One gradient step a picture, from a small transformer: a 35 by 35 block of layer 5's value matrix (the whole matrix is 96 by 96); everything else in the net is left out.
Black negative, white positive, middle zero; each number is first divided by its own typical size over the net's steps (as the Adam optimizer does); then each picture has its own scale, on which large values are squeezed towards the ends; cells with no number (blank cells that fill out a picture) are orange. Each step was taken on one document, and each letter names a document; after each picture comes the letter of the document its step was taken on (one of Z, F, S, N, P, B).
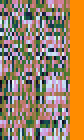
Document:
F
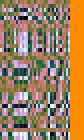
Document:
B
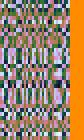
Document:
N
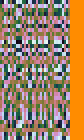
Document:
N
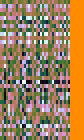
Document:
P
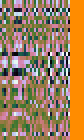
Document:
B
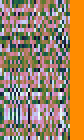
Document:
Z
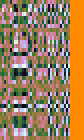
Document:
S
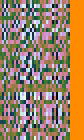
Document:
Z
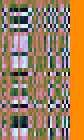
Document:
S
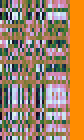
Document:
F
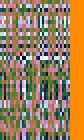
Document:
P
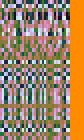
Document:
N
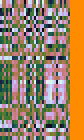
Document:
F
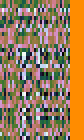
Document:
P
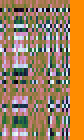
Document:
S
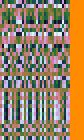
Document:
N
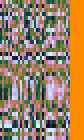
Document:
F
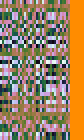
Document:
F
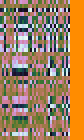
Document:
S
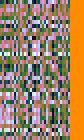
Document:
Z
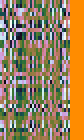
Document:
S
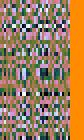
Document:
P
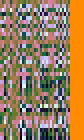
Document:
P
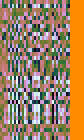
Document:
Z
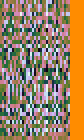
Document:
Z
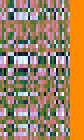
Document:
B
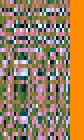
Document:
B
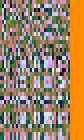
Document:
Z
